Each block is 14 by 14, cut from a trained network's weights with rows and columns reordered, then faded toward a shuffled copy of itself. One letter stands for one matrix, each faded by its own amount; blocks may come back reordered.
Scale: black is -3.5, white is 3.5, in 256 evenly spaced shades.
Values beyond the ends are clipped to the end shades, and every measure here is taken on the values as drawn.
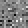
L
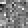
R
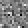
L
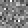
L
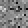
L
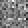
R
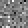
R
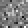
L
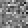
L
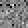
L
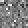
L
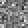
R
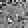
L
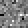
L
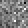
L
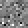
L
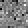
L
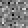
L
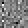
R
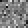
L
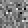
L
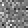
R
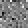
L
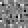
L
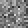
R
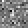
R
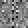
R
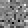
L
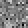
L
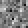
L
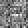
R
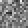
R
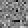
L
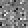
L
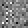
R
